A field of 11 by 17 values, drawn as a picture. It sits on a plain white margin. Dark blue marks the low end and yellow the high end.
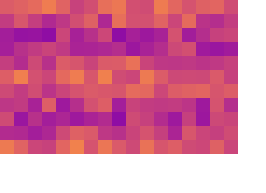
No overall slope runs across the table. Overall the values sit about 50% of the way up the scale. No single row or column stands out from its neighbours. The middle right is the smoothest part. Horizontal stripes repeat 2 times down the table.
